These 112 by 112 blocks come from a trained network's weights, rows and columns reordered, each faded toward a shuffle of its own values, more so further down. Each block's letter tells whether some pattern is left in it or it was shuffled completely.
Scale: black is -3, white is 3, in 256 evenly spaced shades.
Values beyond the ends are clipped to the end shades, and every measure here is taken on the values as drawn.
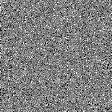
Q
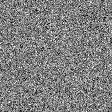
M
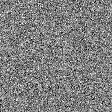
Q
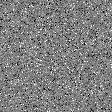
M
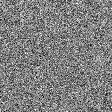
M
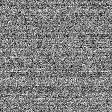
Q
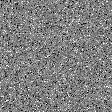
M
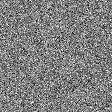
M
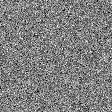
M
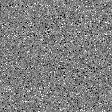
Q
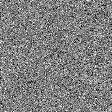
Q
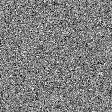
M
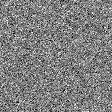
Q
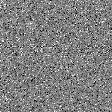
Q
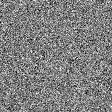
M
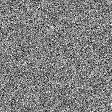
M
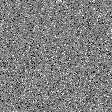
M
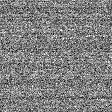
Q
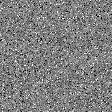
Q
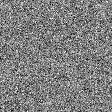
M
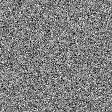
M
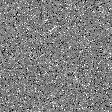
M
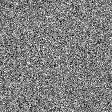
M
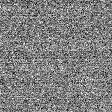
Q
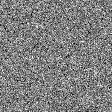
Q
